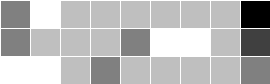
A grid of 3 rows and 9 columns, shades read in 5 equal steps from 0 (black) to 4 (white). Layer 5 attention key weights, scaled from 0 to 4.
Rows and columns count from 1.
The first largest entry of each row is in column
2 6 1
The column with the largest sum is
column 2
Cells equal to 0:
1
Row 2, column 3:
3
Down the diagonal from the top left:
2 3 3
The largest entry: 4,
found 5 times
